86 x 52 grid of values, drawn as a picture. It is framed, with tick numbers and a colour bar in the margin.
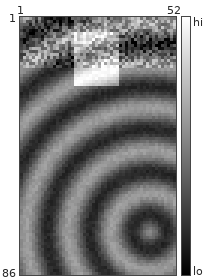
Odd patch: higher, in the top middle. Seam: horizontal, 20% of the way down, the bottom part calmer. Rings: centred on the bottom right. Mirror symmetry: none. Ninth with the highest average: top middle.
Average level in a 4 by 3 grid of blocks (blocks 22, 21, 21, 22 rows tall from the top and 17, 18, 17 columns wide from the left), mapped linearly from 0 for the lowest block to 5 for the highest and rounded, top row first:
051 / 110 / 111 / 110
